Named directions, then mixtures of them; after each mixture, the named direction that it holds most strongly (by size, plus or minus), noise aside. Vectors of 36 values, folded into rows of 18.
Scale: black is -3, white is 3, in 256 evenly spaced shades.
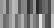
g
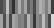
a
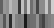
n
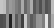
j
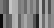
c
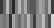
a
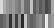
j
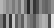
j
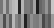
n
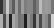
a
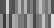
a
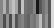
g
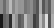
c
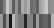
n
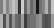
n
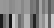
c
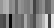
j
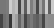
n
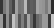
a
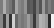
a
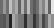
n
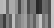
g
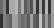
c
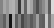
n
